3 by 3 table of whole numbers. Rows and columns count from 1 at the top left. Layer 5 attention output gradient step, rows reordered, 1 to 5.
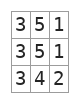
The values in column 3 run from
1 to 2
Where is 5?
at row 1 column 2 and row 2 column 2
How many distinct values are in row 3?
3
